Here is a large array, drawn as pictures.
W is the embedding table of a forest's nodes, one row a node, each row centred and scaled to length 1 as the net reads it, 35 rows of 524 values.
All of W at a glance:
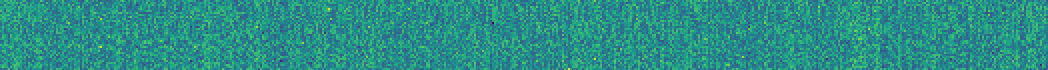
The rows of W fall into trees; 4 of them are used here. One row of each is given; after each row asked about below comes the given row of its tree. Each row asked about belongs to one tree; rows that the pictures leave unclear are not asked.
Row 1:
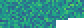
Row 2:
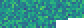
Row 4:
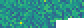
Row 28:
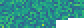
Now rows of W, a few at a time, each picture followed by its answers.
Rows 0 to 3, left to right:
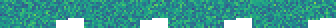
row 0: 2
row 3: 4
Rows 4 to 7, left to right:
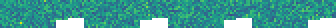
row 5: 4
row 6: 28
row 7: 4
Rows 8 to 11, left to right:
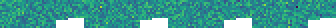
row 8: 28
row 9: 4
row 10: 28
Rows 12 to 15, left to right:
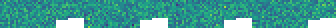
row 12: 1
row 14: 1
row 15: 1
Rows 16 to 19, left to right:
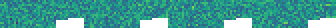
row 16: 1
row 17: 28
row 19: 28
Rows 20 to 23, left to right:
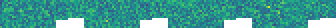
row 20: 2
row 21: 2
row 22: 4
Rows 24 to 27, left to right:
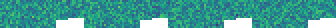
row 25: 28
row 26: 2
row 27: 1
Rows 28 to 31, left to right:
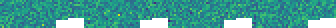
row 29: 2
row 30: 1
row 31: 28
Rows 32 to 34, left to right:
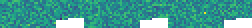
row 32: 28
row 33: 28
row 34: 1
